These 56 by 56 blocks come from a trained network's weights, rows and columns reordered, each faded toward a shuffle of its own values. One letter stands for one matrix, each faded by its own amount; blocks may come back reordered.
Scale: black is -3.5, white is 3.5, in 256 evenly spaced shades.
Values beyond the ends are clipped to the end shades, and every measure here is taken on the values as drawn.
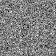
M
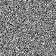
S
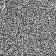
M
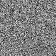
S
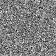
S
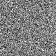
M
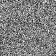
S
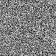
S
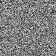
S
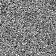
M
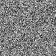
S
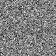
M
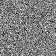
M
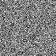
S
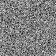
S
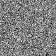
M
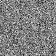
M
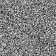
M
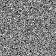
M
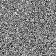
S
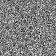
S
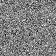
S
